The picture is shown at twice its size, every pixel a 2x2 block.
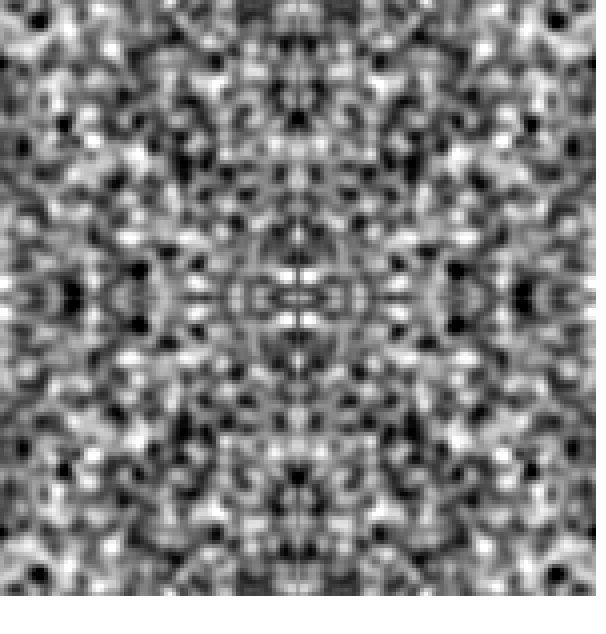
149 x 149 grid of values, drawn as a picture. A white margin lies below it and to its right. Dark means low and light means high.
No seam splits the table. The texture is blotchy. There are no regular stripes. It mirrors both left to right and top to bottom. The values follow a bell shape.
